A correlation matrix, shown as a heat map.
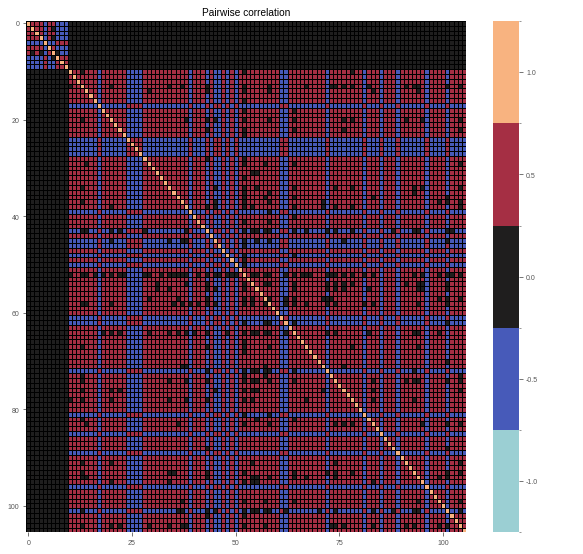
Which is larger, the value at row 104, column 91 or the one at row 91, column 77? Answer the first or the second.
the second
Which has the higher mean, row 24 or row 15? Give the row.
15
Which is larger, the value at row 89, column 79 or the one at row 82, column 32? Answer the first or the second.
the second
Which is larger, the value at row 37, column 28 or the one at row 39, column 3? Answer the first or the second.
the first
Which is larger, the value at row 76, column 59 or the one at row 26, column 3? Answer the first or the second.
the first
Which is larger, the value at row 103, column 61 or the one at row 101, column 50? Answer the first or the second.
the second
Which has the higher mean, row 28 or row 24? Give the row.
28
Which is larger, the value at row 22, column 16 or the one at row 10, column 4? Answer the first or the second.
the first
